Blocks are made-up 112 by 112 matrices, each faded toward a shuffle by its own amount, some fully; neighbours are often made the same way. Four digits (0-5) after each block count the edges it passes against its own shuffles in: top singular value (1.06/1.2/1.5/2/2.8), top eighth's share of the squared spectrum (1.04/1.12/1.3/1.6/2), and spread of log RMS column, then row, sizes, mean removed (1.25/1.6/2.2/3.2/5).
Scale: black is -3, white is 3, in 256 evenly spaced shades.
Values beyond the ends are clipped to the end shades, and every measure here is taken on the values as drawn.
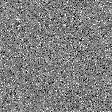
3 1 0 0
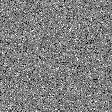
2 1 0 0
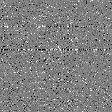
4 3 1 2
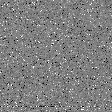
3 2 0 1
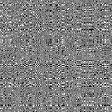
5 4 3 4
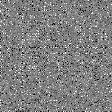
4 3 1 2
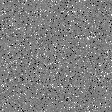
2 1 0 0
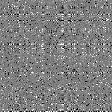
5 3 2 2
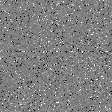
3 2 0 1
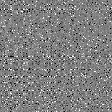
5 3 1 2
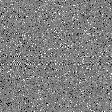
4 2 0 1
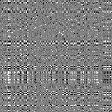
5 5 4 4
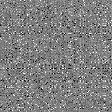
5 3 2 2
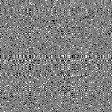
5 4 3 3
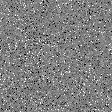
2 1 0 0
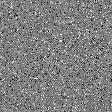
1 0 0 0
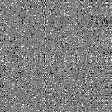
4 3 2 1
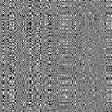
5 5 4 3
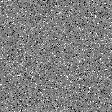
3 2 1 0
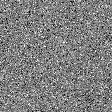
0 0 0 0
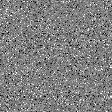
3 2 0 1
